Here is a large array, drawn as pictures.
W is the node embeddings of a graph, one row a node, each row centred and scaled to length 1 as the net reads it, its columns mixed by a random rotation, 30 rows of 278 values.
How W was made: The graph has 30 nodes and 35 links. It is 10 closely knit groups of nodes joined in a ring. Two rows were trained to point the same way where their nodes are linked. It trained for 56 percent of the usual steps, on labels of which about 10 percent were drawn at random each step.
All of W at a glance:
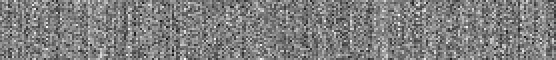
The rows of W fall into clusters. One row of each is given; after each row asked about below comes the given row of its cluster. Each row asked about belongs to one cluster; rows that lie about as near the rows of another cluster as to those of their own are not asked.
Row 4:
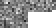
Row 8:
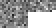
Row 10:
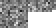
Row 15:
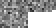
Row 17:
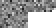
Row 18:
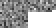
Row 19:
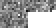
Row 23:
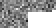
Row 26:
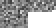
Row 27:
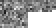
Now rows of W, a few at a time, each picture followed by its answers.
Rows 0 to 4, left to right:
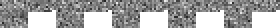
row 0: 27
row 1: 4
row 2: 18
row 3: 26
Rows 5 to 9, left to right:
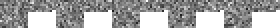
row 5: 8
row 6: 18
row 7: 23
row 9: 17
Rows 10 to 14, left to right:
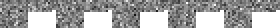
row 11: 17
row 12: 10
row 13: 19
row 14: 23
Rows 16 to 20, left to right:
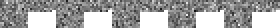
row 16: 4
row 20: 10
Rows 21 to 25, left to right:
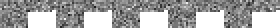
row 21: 19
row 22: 15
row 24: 27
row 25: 8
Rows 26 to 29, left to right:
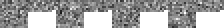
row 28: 26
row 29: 15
